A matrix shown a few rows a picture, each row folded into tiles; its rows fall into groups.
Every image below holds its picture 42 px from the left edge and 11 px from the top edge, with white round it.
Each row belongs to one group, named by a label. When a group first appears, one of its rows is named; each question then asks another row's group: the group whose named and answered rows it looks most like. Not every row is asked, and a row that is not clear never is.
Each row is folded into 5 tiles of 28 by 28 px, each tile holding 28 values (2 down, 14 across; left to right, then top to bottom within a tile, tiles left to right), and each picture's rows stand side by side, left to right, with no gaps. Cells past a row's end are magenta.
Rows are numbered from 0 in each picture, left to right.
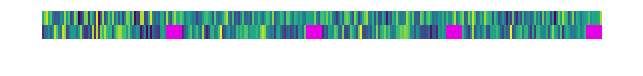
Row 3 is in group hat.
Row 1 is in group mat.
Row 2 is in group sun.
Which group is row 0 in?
sun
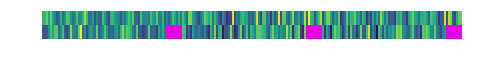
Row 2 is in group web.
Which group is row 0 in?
sun
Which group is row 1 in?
hat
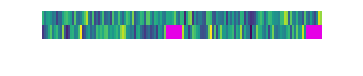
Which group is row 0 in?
mat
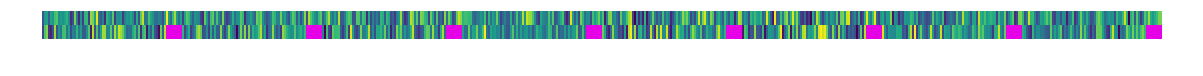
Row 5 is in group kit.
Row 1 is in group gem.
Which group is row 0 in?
kit
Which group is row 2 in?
web
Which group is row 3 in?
sun
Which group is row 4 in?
hat
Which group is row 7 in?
hat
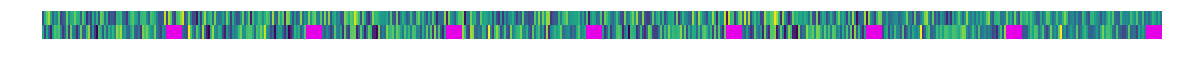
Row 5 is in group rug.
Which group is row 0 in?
web
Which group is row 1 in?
mat
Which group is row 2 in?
rug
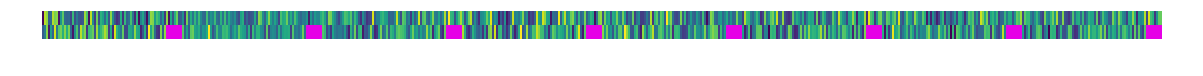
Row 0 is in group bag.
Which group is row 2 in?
hat
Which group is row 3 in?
hat
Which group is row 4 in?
bag
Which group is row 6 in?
web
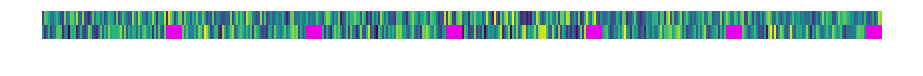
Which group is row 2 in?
web
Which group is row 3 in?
kit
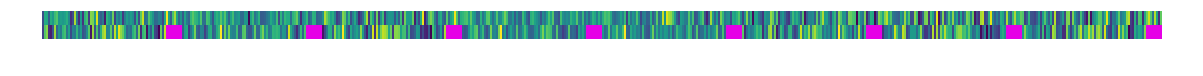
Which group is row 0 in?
kit
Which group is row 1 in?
kit
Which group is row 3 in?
sun
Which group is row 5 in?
gem
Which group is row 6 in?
sun
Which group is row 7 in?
mat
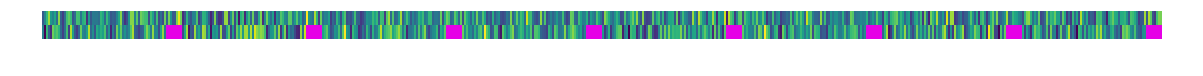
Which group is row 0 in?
web
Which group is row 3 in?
bag
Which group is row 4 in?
gem
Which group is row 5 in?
bag
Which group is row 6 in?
kit
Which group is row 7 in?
web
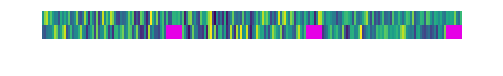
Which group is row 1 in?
hat
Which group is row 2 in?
mat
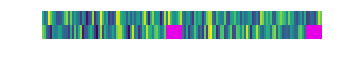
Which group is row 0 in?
hat
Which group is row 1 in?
rug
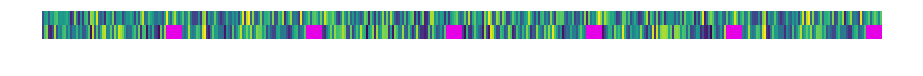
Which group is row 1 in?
mat
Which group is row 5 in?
mat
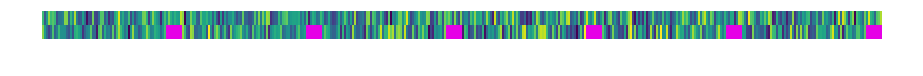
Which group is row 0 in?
hat
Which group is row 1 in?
hat
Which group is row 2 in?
mat
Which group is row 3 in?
kit
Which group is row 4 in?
hat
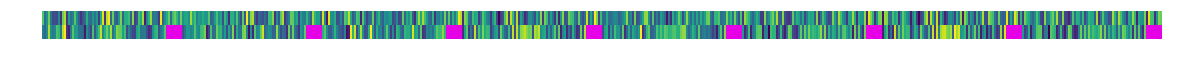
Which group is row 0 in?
mat
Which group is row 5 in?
gem
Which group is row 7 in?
gem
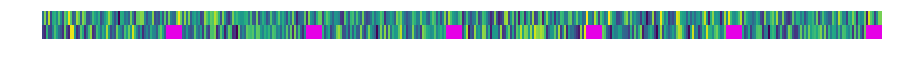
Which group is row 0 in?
rug
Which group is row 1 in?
rug
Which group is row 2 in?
gem
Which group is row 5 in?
gem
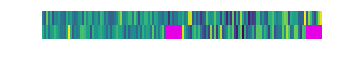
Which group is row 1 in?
web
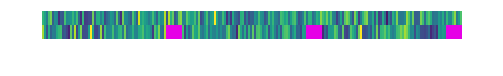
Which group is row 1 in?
web
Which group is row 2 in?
sun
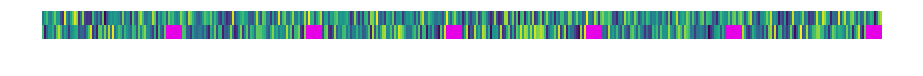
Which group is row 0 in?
gem
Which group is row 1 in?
hat
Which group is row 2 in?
kit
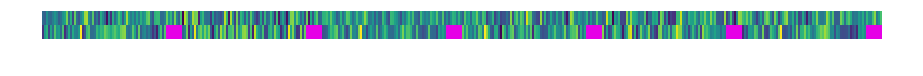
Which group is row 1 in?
bag
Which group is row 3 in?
bag
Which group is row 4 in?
web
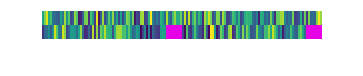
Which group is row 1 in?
rug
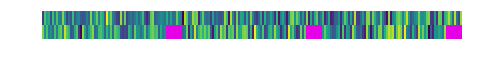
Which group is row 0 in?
bag
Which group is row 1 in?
bag
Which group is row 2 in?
mat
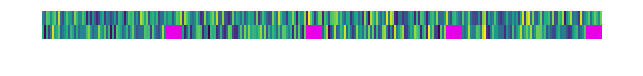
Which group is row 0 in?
web
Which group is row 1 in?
gem
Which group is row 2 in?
kit
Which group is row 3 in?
mat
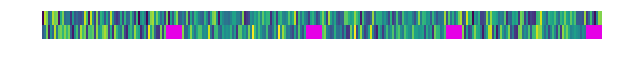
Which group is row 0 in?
bag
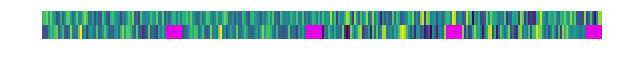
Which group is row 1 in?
sun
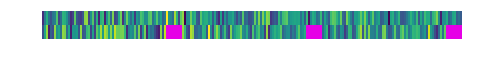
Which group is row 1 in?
hat
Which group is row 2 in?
kit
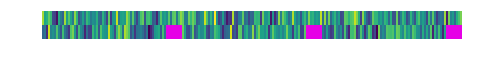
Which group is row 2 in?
rug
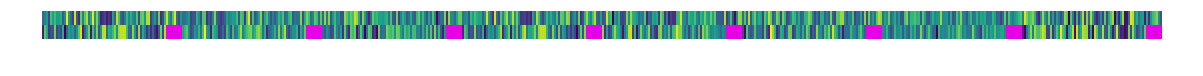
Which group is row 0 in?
kit
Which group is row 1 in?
mat
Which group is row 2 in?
rug
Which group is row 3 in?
kit
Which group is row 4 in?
web
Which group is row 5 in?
rug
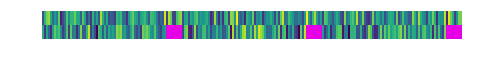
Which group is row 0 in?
web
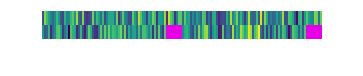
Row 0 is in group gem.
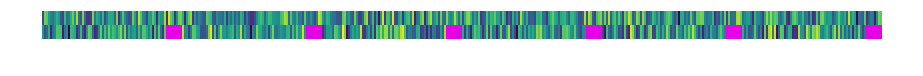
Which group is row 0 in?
gem
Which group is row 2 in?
mat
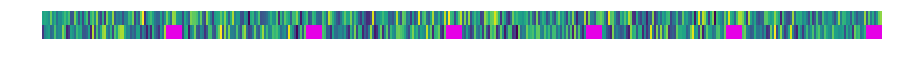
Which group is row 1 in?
kit
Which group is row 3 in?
rug
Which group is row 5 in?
rug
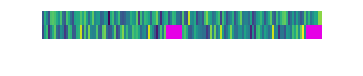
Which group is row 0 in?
kit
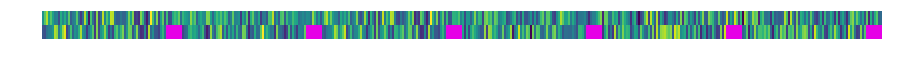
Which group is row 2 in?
sun
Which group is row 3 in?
rug
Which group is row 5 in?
bag
